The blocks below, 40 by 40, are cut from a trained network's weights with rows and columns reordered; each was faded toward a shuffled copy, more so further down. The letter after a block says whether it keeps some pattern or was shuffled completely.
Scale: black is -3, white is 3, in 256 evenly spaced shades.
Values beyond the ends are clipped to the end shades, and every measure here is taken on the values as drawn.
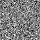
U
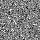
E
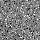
E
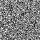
E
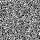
E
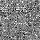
U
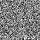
E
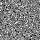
E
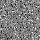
U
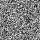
E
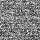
U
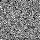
E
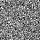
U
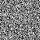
E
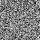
E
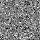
U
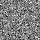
E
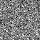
E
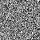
E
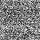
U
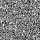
E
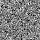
E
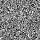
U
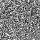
E
